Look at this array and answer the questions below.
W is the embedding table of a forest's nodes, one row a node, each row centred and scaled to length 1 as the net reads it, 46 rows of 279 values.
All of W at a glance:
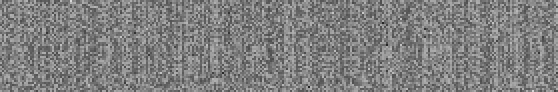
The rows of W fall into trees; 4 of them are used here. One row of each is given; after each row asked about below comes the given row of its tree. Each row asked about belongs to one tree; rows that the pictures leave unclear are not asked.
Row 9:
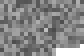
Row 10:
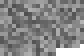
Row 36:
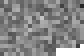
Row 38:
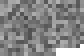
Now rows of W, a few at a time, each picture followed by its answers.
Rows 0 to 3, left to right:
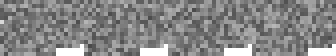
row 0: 10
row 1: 10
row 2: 38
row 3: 36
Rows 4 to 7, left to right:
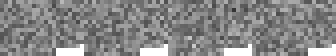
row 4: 10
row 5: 10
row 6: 38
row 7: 10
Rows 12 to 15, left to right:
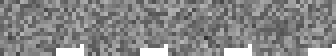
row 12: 36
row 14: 38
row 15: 38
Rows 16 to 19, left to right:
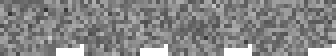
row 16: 36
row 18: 38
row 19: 10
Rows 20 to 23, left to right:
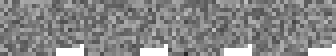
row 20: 10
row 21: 36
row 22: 9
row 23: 10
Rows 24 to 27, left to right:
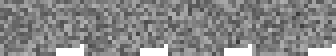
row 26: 36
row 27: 10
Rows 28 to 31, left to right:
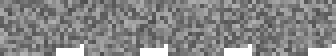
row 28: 36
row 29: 36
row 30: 10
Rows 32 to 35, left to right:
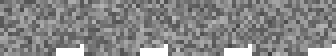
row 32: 36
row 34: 36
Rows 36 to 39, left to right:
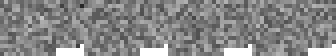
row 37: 38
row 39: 10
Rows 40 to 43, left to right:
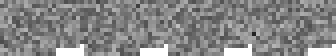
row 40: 10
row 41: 10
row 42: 38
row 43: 9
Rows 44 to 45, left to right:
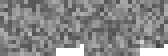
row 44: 36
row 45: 38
